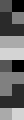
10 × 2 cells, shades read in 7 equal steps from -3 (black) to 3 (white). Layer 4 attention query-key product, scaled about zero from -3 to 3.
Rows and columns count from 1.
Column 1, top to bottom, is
-1 -2 -2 1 2 -1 0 0 -2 1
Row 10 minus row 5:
-1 0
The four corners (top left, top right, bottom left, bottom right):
-1 -3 1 2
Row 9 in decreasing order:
-2 -2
